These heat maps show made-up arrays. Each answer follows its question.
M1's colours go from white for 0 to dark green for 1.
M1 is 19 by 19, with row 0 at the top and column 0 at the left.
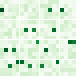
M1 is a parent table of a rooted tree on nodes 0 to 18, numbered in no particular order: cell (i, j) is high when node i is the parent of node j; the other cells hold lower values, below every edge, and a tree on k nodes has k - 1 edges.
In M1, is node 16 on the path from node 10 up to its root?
yes
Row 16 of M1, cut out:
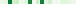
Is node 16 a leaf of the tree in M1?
no
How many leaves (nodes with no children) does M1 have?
13
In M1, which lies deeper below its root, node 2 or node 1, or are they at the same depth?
node 1
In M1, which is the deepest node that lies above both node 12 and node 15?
2
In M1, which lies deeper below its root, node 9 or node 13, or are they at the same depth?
the same depth
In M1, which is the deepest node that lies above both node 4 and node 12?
2
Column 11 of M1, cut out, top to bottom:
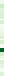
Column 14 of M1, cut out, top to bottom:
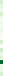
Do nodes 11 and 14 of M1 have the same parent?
no
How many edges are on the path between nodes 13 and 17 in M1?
4
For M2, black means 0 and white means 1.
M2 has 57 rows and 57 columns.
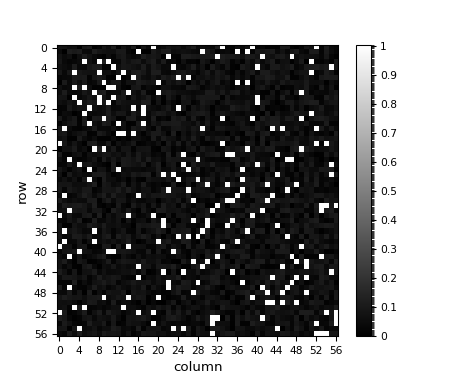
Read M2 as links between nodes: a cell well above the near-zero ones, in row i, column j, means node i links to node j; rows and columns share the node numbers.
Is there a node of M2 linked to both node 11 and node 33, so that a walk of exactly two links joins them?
no
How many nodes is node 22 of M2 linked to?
4
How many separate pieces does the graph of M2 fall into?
2
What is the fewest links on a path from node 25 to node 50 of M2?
5
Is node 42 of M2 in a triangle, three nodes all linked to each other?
yes
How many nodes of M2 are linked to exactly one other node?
0
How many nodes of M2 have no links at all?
1
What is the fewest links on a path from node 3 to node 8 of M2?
1
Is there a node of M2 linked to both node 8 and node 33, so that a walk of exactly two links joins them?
no
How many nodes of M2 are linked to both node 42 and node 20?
0
